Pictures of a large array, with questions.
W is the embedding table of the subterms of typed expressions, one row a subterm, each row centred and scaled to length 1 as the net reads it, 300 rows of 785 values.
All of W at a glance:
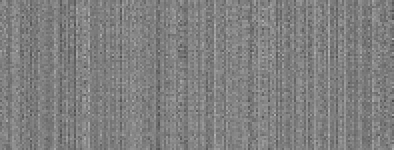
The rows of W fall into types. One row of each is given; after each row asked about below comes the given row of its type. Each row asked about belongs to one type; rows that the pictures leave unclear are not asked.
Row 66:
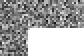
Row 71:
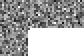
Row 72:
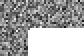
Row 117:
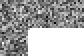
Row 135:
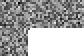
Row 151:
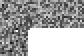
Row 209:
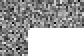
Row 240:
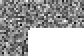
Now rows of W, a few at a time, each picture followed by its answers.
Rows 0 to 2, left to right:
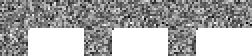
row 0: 209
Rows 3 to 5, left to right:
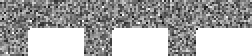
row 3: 71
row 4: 71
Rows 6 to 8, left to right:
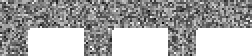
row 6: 117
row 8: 209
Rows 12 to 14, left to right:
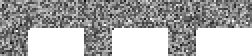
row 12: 151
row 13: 72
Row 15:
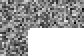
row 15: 117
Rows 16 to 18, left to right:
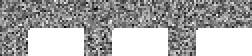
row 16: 209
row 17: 209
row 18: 72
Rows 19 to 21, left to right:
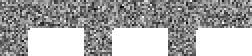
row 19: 66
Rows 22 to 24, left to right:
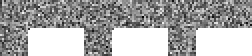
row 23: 66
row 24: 72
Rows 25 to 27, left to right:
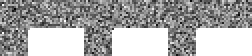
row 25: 66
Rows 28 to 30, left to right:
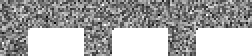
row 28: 117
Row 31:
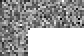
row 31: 72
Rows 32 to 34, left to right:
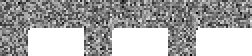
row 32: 135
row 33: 209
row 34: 135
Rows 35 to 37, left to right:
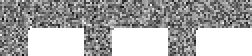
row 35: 135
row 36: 66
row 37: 135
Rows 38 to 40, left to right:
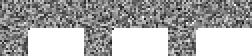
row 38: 240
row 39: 71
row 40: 240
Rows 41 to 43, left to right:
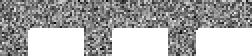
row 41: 72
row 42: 209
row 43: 151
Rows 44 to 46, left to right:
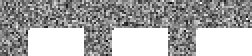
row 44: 135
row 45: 66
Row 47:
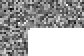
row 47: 240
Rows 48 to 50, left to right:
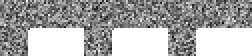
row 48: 72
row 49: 209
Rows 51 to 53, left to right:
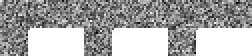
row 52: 72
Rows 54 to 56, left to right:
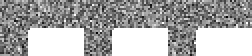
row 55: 209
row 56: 240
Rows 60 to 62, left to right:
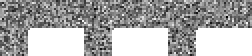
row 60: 209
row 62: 151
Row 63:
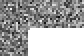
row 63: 66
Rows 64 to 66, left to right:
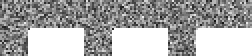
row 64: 240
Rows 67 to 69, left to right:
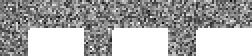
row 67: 66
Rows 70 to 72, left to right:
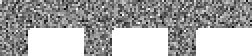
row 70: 209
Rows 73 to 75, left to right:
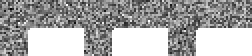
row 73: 240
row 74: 71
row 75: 151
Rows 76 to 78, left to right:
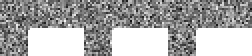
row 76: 71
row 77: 66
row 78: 209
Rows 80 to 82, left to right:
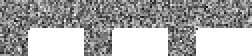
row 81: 240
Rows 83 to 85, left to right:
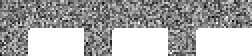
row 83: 209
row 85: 135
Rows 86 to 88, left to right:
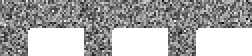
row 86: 72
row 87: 72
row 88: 72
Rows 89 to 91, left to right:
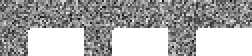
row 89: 151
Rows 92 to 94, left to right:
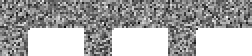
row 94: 71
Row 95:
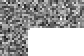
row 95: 66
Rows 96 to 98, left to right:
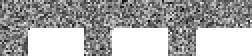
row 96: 240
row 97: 66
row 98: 71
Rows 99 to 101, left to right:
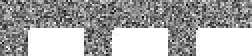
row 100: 151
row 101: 135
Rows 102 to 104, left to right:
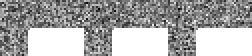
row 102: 209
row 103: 71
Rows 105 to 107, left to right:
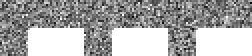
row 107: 71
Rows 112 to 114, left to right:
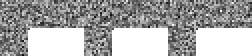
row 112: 66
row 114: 72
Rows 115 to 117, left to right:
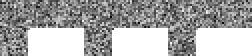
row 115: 71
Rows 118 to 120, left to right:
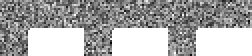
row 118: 209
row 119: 135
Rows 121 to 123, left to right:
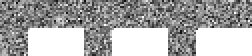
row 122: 117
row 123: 151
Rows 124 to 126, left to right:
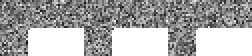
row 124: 135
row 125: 71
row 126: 117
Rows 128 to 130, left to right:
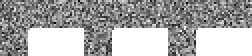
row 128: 72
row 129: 240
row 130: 135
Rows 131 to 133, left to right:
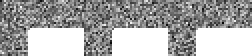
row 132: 209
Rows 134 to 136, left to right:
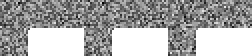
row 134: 135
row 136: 72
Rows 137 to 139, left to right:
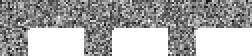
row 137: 71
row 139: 66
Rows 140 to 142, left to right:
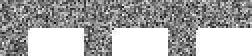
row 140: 117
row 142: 135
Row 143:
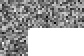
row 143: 117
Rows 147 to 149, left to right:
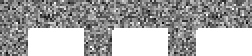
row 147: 117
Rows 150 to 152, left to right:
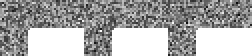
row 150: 209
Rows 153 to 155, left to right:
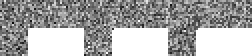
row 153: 209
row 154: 135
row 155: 151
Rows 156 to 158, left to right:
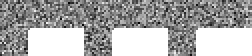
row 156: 209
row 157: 72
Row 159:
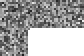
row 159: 209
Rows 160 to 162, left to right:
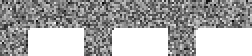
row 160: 240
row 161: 135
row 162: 66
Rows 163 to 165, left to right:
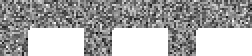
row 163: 240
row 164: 151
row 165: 209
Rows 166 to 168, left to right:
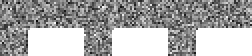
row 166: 240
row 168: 135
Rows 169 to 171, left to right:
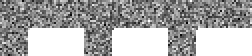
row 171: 240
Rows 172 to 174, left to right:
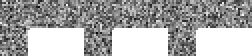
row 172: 66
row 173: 151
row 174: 117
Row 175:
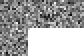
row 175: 117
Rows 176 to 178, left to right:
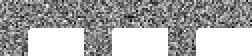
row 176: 240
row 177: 117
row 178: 72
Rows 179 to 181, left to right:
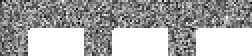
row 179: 72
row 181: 71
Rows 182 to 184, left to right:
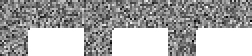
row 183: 209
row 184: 240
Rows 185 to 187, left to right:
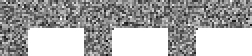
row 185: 66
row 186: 66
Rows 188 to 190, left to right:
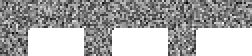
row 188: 151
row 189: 135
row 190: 209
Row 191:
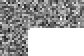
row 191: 66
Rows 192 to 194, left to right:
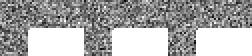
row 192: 66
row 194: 209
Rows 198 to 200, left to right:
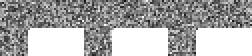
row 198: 209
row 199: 117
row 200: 135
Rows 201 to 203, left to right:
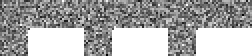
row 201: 66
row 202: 240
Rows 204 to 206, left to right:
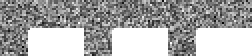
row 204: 66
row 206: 117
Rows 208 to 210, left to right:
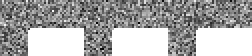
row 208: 72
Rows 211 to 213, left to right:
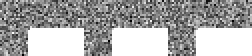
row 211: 240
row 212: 240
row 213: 66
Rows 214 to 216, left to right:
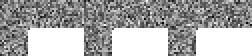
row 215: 72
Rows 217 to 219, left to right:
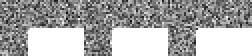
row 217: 66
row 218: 66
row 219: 71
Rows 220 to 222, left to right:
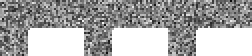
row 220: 209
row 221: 240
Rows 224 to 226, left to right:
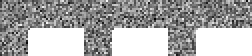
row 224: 209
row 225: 151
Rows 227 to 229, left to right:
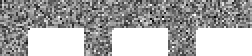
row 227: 71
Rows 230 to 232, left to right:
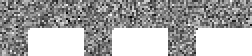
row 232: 66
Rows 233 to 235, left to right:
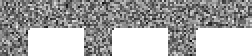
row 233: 135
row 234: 135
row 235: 66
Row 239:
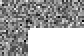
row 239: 240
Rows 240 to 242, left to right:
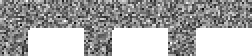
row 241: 240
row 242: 151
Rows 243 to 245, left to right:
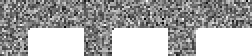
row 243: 72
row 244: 72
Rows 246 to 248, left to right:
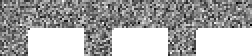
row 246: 66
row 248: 209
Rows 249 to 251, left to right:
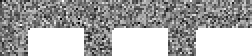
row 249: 72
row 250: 72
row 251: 151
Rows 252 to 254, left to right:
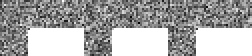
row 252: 66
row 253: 117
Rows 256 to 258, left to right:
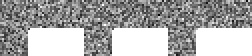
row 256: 72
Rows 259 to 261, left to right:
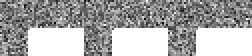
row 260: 72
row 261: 240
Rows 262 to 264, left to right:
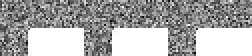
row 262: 209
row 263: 240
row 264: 135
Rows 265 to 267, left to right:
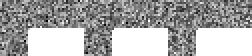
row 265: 117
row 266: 151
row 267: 209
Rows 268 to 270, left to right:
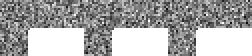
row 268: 209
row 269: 151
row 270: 71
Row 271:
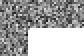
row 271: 151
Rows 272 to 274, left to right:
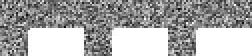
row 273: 66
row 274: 240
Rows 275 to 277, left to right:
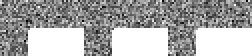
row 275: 240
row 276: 66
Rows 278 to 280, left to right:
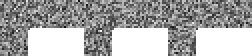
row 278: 72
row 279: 151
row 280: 240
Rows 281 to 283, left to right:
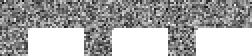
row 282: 117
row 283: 66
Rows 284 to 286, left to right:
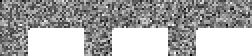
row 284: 72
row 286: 72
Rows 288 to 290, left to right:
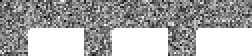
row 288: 135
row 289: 117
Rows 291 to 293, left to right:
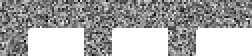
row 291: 117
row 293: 240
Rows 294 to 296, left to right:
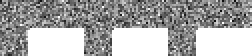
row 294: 117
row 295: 71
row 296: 66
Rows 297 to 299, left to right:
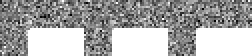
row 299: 151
